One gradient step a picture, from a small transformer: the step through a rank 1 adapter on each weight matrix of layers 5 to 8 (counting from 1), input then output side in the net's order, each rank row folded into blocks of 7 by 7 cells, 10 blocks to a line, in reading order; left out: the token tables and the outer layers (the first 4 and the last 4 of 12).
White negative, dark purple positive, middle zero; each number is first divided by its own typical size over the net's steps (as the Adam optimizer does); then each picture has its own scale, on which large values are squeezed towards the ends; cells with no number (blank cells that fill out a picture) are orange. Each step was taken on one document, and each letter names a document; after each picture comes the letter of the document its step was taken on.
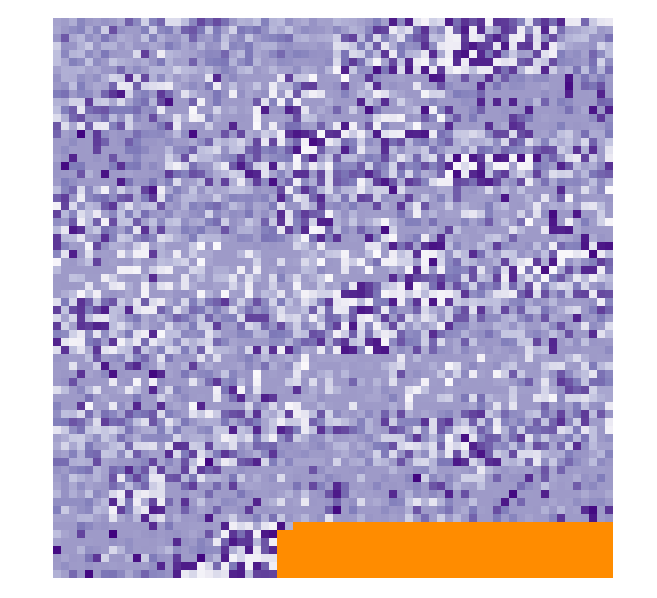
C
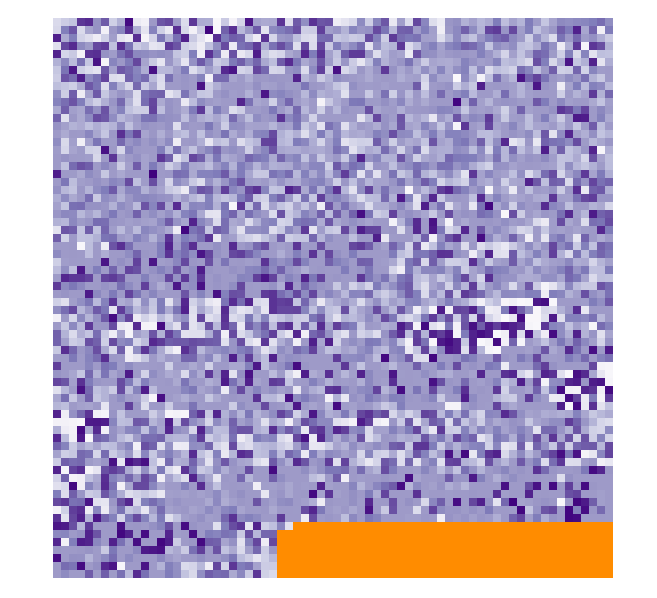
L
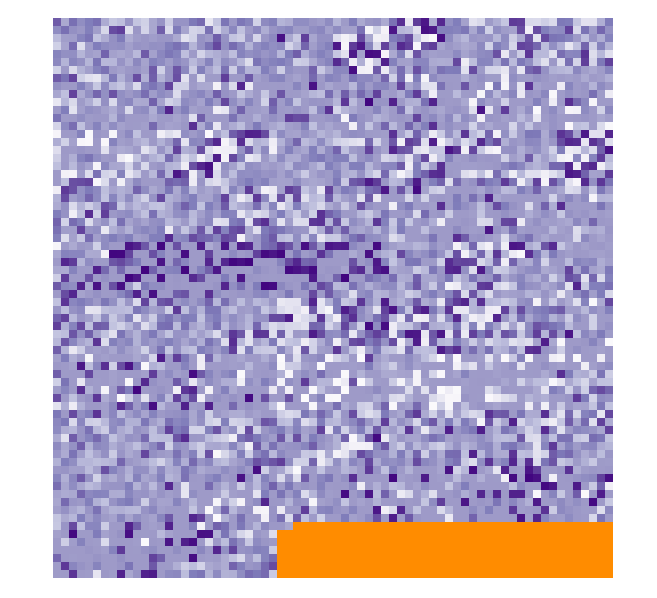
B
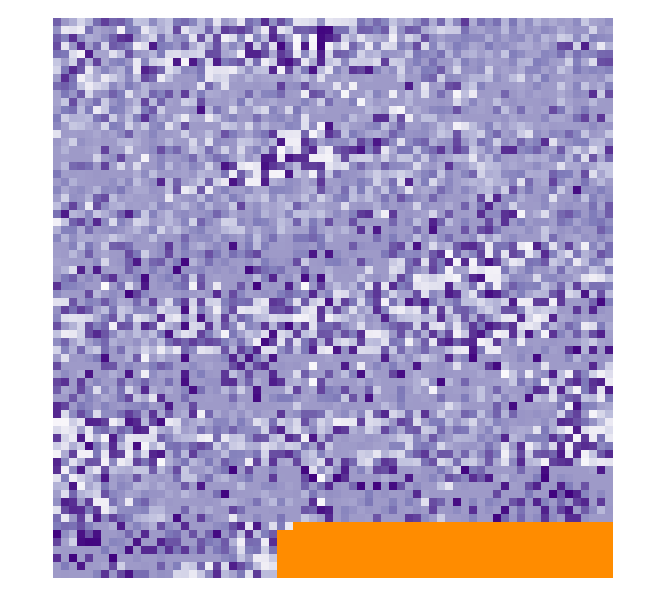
L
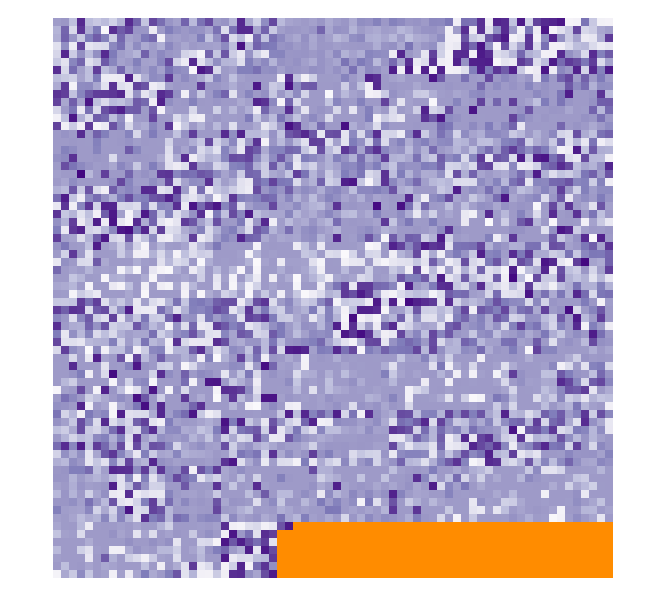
C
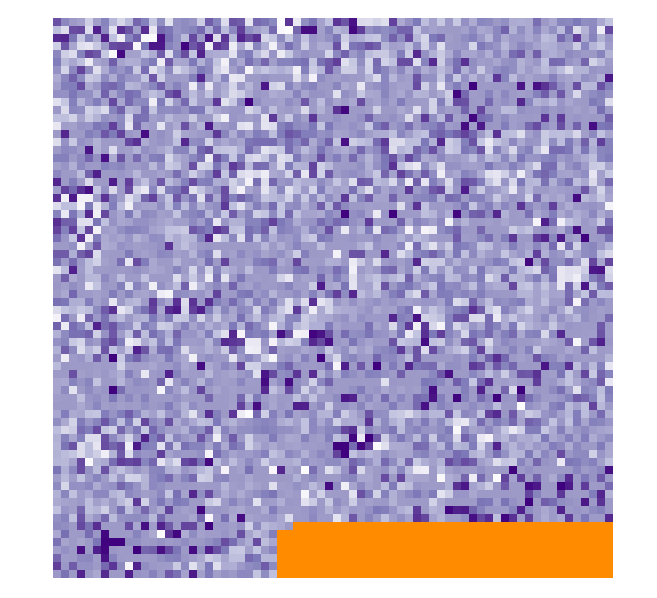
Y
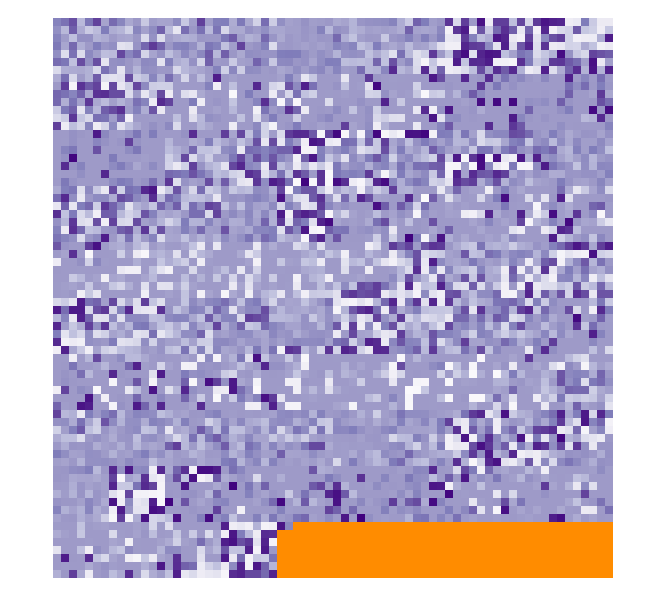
C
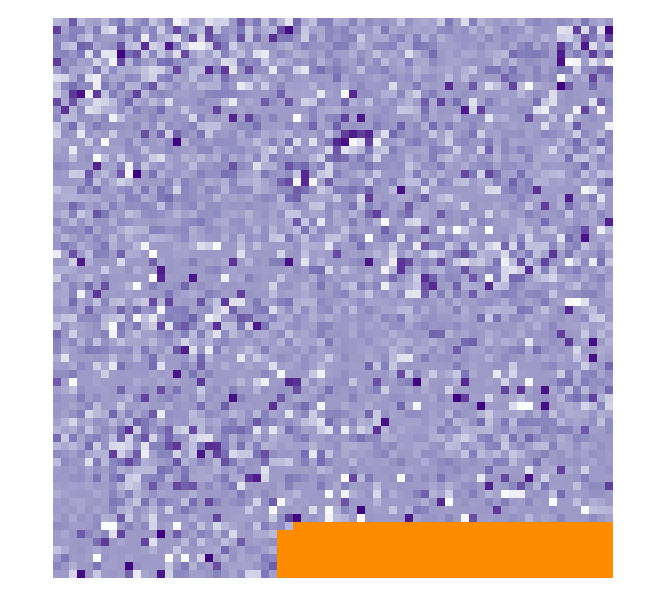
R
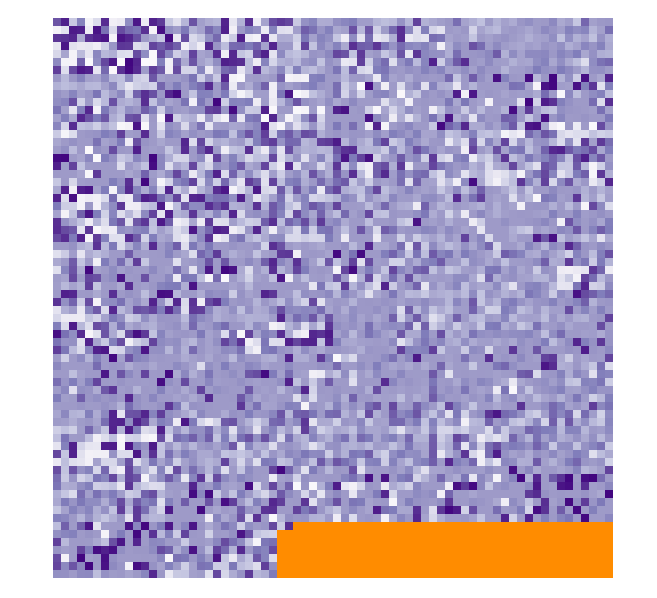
Y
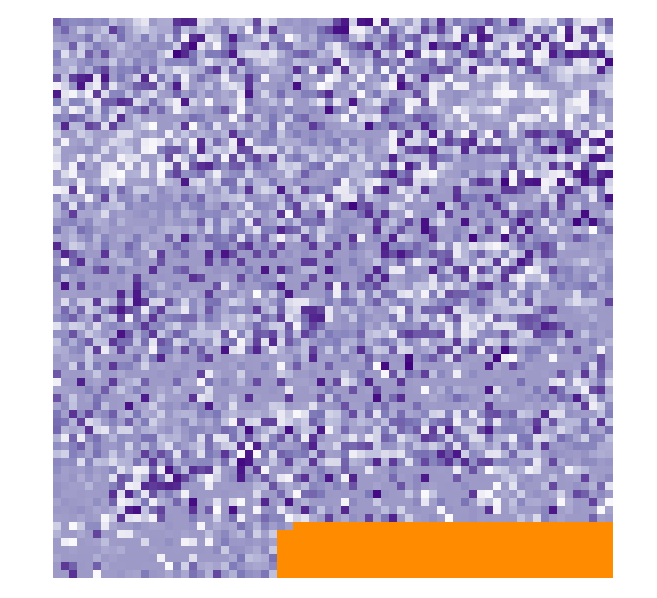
B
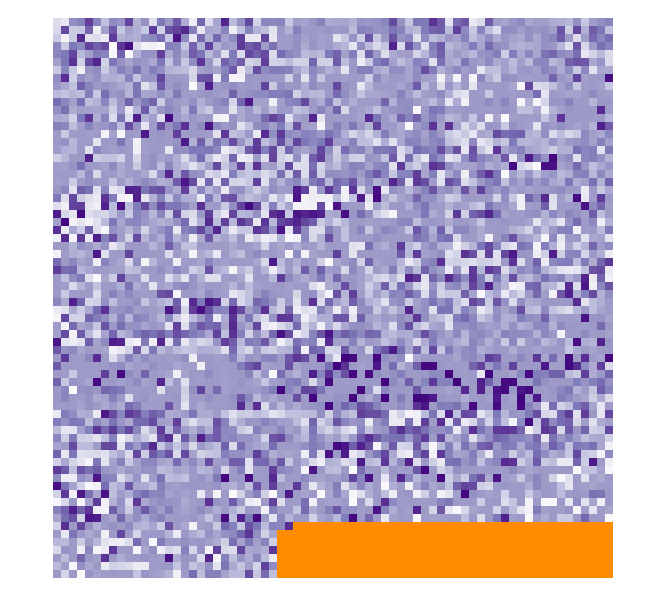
Y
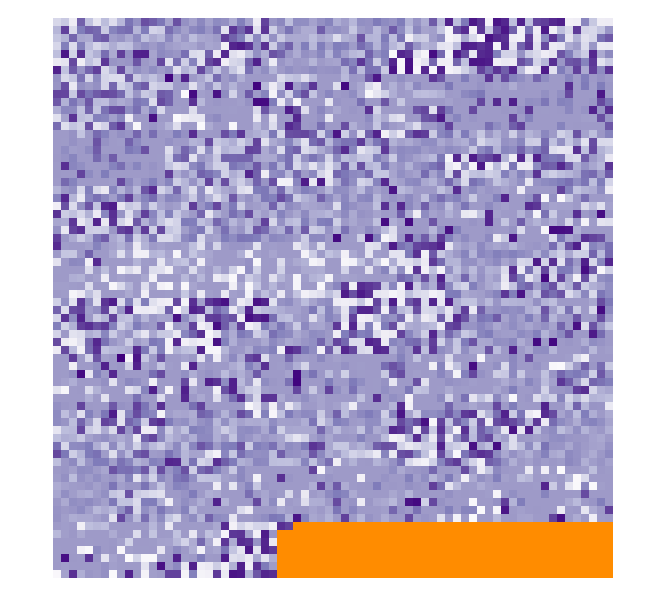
C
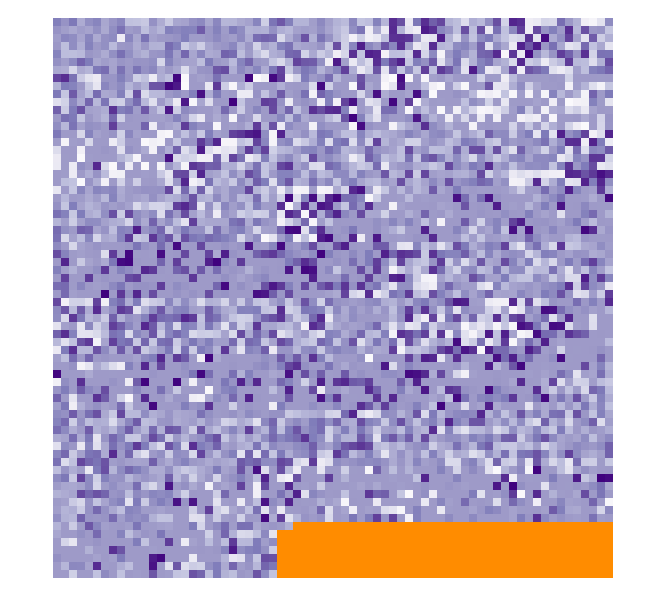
B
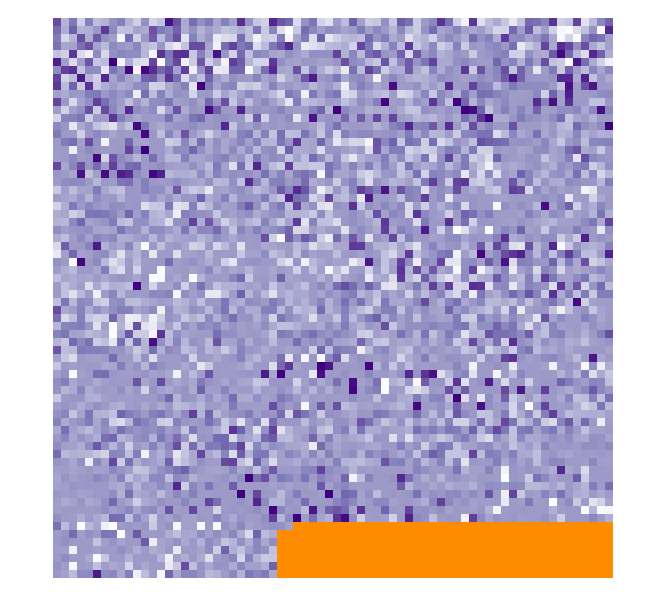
R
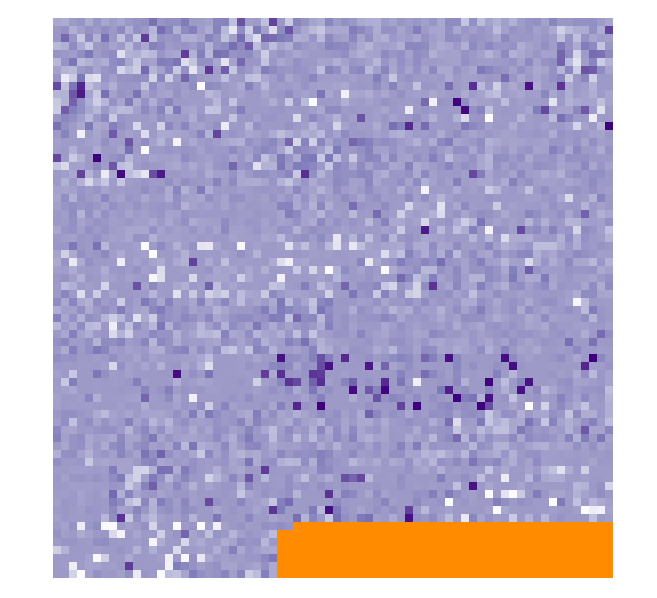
R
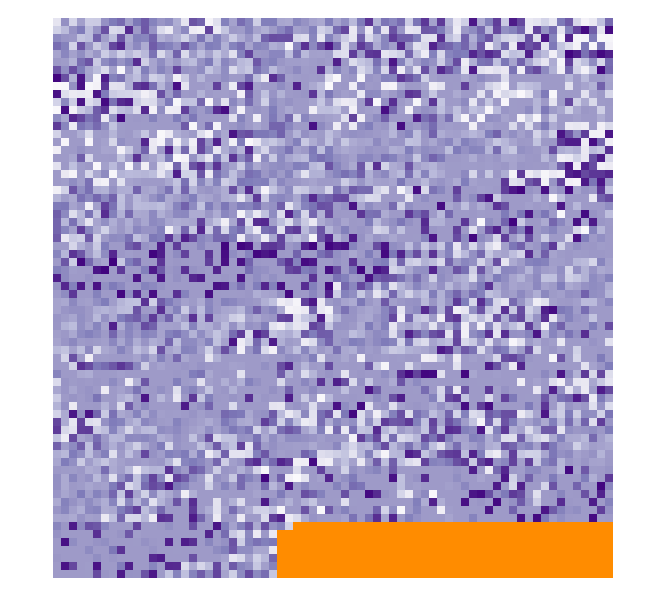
B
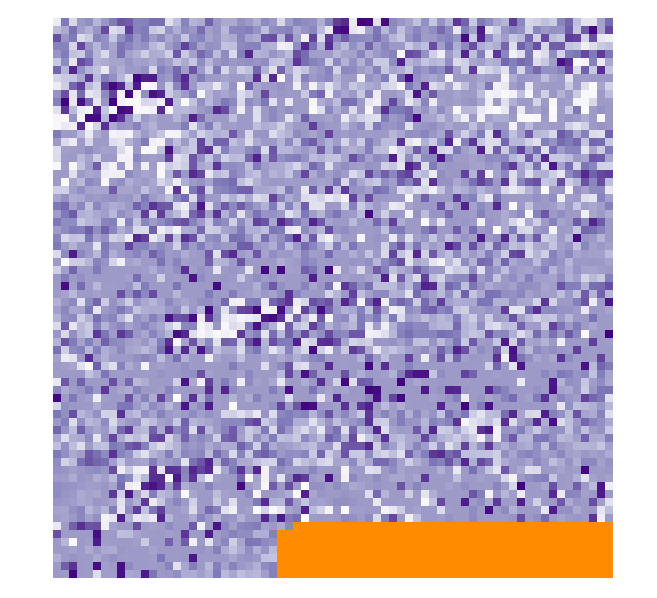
B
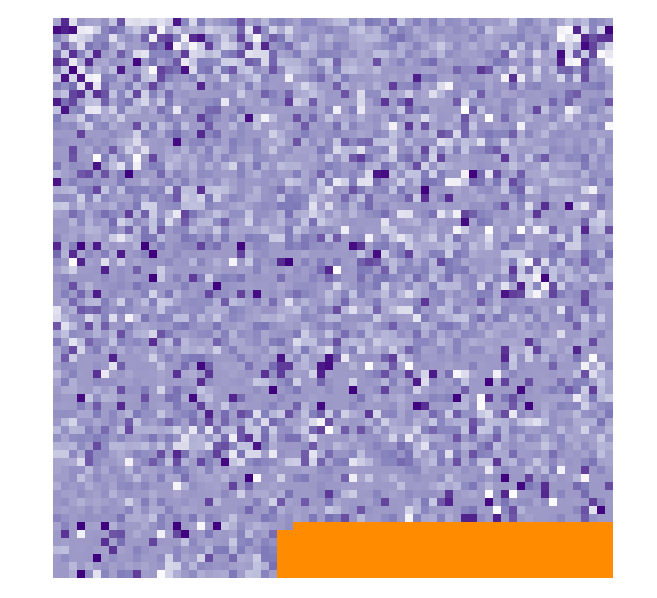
R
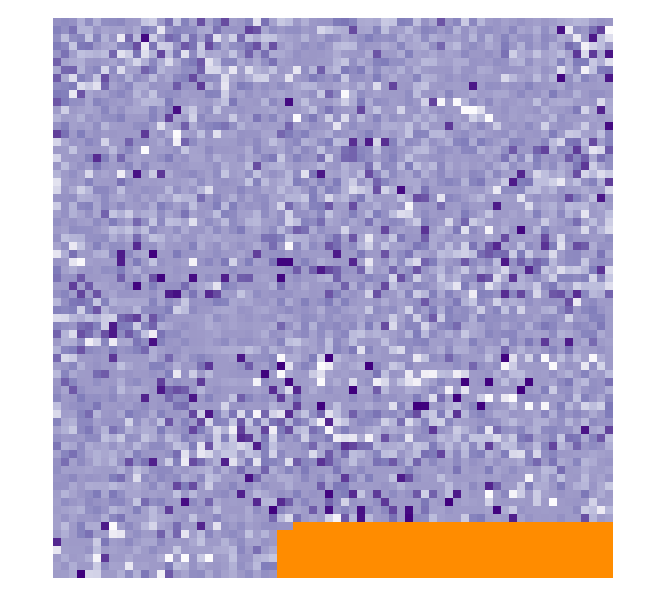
R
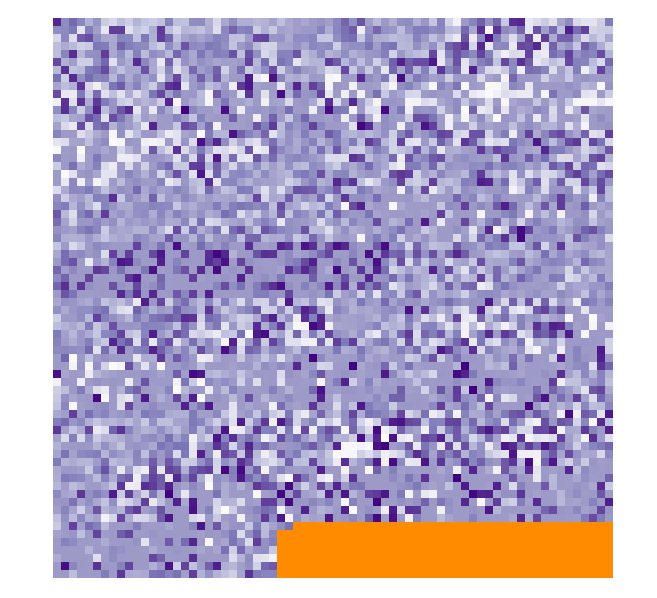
B
